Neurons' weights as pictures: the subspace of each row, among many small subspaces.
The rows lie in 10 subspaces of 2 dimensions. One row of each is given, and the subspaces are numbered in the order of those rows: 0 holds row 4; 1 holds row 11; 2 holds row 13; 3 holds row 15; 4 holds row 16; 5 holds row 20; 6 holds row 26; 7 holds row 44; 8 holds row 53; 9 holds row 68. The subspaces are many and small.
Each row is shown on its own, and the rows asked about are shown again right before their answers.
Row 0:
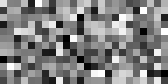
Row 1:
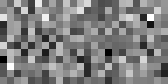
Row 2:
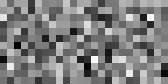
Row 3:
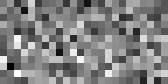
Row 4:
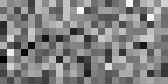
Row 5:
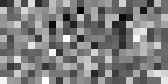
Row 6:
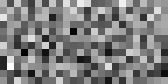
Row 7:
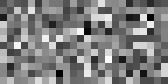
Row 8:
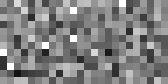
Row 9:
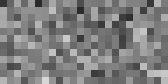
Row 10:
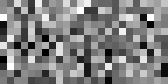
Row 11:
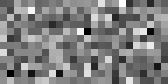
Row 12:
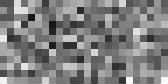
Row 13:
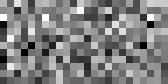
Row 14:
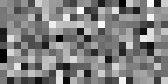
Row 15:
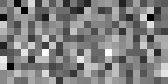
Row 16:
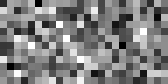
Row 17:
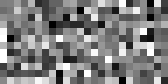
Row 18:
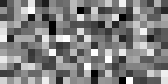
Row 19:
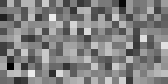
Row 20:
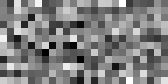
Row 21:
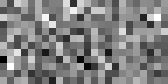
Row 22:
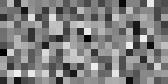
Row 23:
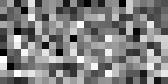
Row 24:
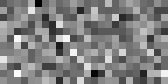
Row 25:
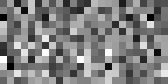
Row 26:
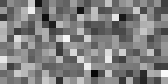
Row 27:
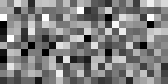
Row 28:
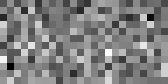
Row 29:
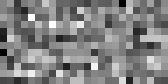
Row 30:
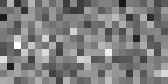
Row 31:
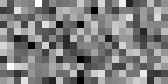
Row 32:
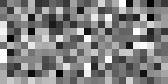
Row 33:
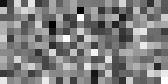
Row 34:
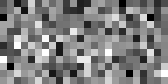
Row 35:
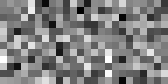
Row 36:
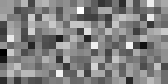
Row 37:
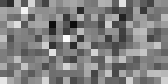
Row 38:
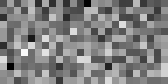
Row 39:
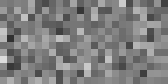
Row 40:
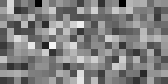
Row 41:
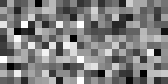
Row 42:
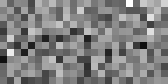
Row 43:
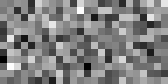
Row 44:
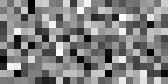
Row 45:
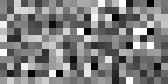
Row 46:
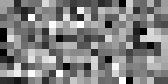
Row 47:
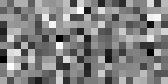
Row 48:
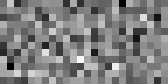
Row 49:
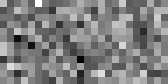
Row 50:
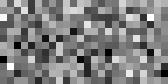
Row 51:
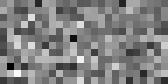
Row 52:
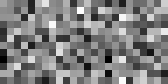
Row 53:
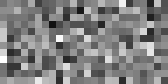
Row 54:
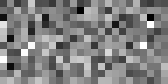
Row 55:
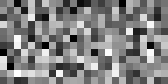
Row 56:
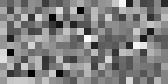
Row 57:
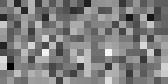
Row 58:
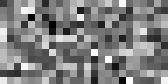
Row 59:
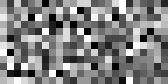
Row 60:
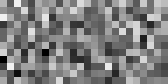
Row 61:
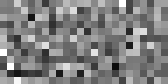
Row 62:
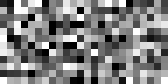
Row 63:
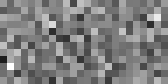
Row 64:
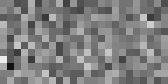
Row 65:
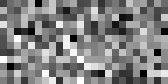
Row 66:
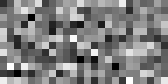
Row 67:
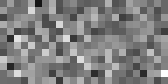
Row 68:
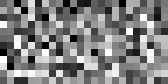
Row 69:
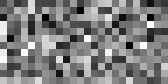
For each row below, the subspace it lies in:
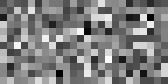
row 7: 1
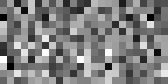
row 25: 3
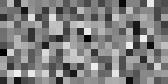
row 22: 2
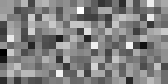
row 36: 2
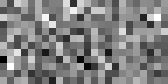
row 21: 8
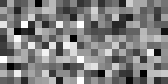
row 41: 5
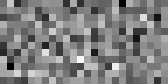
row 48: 8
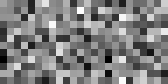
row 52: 7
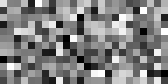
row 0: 5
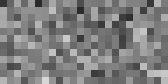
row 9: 4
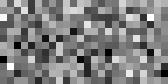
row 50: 1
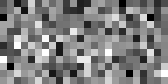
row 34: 1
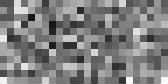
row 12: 5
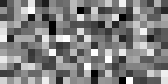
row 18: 6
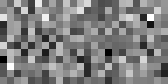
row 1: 3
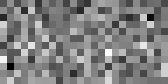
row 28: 3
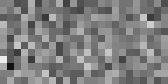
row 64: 9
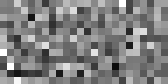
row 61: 9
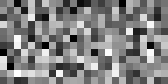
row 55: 9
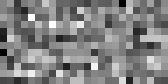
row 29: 7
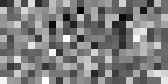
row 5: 4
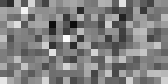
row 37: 4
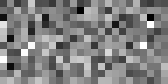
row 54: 2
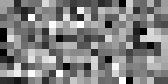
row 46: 7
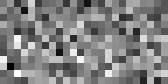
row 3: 7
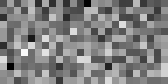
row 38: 0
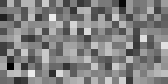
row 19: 0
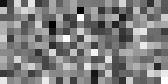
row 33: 5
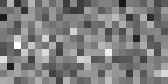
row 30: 1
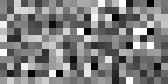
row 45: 1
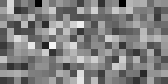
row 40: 4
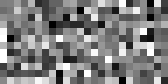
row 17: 8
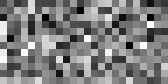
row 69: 2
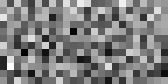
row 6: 0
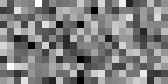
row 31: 4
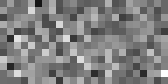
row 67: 6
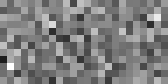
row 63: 8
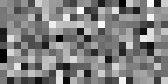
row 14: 8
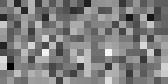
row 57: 3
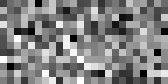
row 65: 5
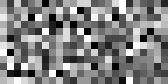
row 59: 0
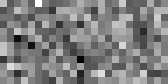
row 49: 4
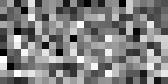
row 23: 7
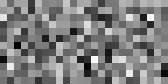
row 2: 1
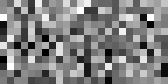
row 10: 3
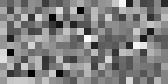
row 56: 0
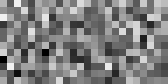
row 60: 2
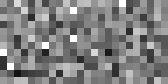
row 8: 9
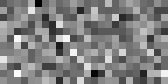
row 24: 6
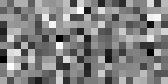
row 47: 8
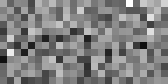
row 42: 0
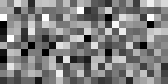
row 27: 2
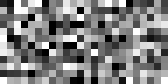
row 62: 5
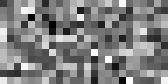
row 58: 6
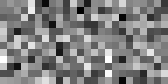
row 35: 7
